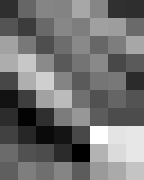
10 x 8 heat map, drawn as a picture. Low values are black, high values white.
Odd patch: higher, in the bottom right. Ninth with the lowest average: bottom middle. Ninth with the highest average: bottom right. Mirror symmetry: none.
